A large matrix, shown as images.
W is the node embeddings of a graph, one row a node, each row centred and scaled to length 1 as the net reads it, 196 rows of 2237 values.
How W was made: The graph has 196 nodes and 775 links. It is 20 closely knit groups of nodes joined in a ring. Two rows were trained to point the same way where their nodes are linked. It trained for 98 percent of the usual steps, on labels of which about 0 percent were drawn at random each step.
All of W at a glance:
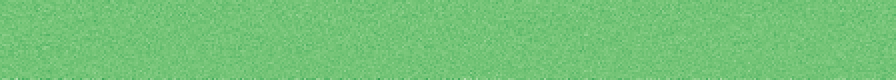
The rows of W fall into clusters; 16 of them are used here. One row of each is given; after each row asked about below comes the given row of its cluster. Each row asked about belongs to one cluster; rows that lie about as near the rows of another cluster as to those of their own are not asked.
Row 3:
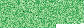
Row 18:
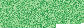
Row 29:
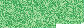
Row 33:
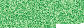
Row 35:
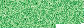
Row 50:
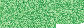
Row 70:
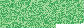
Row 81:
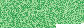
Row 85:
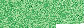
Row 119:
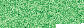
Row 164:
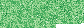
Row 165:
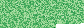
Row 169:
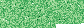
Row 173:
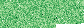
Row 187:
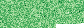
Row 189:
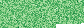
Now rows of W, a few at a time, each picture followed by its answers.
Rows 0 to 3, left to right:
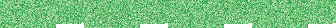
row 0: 189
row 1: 50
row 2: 3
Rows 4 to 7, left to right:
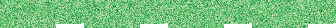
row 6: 189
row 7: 173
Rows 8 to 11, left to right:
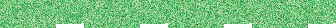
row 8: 189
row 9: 169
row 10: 119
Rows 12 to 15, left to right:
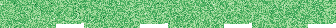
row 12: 29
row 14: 29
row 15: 164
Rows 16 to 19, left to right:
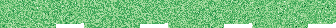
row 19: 18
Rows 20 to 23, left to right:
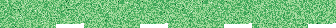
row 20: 85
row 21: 3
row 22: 3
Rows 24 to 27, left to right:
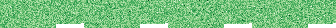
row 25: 189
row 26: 119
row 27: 50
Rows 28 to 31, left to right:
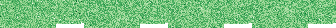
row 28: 29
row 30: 187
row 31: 187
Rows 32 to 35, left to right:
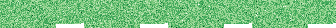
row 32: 70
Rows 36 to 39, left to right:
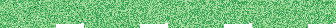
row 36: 173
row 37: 81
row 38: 35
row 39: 35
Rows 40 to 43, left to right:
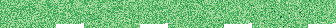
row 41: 173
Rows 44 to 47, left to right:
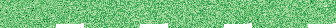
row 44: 18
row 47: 187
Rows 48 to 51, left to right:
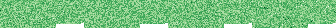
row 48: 18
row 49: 169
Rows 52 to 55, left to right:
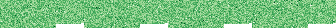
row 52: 81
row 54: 70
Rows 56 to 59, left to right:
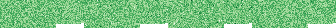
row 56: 81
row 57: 173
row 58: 50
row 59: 187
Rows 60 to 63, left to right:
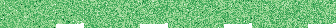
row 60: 165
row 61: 187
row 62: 169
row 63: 164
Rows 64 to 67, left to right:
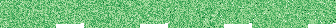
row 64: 81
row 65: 29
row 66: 164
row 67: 165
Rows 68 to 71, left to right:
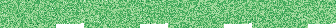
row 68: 3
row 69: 189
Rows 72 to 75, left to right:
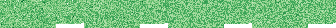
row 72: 70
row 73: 33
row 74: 3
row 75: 50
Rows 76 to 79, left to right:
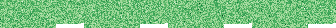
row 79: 3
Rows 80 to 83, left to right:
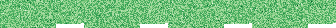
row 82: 189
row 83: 50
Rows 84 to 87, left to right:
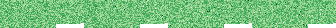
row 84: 85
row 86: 3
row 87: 35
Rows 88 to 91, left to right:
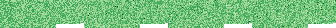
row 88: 85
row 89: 35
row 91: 119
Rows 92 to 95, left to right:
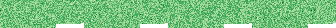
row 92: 18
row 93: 187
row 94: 164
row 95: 81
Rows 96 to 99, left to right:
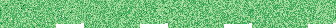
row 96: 81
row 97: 164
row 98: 169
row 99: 81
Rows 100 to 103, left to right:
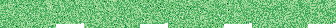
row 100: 173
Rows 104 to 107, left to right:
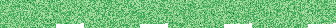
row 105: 169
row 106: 189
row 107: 119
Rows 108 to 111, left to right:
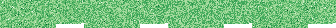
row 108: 119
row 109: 187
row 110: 35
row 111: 85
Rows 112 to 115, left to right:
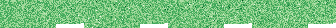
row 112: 85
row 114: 85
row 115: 29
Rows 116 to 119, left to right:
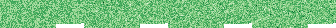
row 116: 164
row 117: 29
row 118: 70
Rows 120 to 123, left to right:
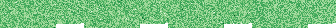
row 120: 165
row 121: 29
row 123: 85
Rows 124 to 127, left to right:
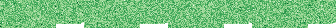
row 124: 29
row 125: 70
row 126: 187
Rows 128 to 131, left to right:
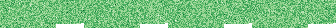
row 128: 70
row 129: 81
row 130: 187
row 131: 119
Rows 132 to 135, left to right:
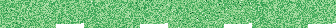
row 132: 70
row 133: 85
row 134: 50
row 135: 85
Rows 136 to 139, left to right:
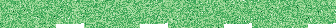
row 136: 164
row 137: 70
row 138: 169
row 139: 173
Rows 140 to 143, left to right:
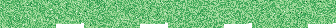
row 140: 29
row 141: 29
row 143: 187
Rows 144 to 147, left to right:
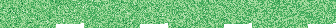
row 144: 50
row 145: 85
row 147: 169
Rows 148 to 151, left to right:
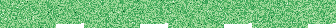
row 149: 3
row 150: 3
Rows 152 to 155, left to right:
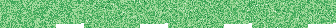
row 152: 164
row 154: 33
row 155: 119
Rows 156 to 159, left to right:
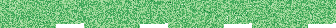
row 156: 33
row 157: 35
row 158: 119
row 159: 3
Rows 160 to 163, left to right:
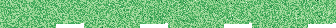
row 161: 189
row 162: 29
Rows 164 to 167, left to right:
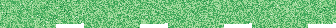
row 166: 173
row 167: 187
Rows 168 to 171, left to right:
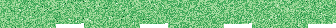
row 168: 169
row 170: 70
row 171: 187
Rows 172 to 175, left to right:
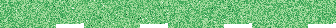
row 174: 164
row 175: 189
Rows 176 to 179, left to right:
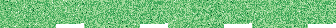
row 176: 85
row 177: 35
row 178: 119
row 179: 35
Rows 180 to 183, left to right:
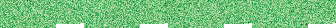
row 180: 165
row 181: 33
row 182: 70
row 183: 3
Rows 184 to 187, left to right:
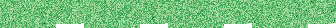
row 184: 164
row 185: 164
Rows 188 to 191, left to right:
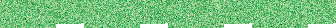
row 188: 169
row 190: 173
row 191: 119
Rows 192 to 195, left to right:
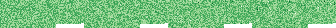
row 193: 165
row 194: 189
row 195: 85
